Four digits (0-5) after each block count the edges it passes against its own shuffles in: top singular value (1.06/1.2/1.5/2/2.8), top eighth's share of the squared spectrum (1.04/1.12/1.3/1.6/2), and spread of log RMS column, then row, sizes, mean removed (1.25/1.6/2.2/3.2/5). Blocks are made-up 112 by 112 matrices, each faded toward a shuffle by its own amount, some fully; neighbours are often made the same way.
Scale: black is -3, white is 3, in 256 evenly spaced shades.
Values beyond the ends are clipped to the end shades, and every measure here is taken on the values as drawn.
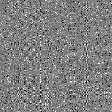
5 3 2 2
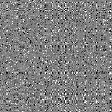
5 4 3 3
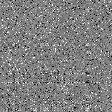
4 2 1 1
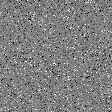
0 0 0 0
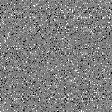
4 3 1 2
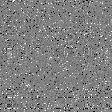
4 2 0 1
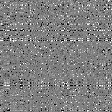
5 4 2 3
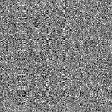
4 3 2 2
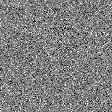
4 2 1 1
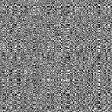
5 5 4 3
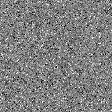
3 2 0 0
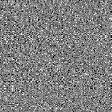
4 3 2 2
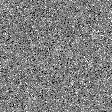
0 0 0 0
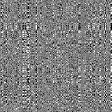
5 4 4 3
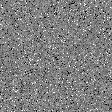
2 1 0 0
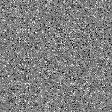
3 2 1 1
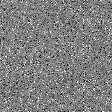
3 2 1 0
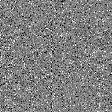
3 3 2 0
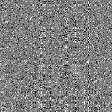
4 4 3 2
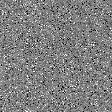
3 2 1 1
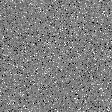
0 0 0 0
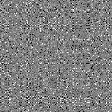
5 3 2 2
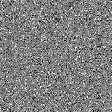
4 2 1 1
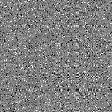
4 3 2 2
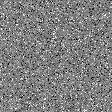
2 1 0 0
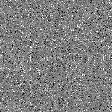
3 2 1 0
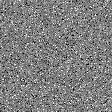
2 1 0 0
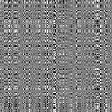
5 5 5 4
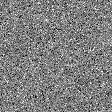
0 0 0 0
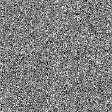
1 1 3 0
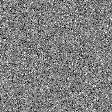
0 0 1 0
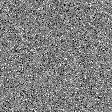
0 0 0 0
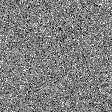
0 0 0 0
